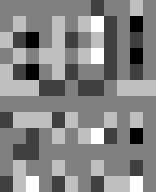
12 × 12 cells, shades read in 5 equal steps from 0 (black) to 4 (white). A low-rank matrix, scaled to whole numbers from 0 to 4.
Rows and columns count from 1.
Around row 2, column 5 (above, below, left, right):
2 3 2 2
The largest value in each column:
3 3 4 3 3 3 3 4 3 3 4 3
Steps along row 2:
up down same up down up up down up down up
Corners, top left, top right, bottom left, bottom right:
2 2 1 2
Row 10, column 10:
2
